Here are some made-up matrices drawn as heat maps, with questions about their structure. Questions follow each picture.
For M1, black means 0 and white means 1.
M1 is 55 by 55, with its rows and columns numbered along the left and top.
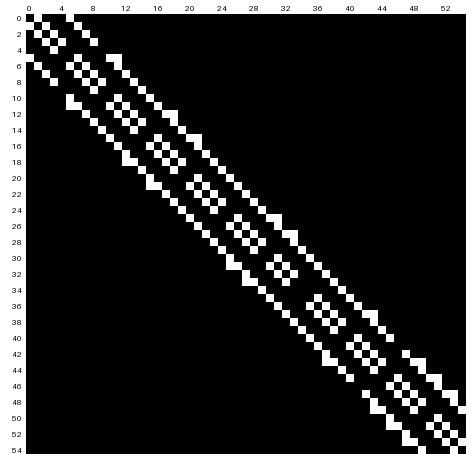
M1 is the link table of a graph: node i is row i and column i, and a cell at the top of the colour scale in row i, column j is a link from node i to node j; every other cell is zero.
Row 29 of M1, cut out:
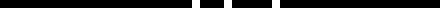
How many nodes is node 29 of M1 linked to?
3
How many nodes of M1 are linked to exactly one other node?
1
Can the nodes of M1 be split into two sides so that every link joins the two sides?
no
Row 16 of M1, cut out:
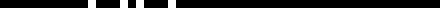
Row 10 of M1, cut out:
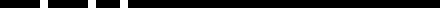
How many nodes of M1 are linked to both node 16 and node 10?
2
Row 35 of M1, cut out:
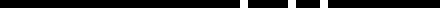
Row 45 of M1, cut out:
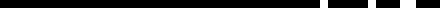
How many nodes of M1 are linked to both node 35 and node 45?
1
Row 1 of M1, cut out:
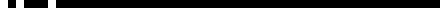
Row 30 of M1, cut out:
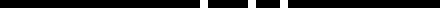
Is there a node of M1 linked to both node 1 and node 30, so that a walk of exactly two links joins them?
no
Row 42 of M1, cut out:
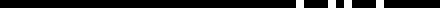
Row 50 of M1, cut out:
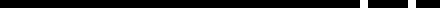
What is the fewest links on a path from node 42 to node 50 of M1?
4
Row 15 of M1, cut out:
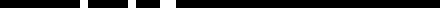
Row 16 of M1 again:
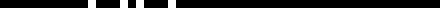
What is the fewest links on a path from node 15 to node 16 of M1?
1
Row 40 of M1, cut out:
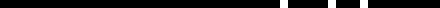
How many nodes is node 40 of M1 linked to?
3
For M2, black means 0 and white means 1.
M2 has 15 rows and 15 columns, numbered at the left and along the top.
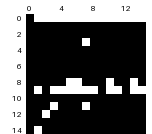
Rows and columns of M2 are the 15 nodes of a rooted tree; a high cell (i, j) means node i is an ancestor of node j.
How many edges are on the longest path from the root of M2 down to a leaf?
4
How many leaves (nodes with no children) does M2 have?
8
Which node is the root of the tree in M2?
0
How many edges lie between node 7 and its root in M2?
4
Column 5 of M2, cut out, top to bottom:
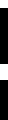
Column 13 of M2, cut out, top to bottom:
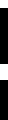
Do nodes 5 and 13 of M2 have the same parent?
yes
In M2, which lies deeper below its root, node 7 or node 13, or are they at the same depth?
node 7
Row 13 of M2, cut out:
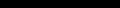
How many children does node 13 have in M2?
0
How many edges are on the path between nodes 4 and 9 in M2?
1
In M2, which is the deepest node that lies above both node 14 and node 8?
9
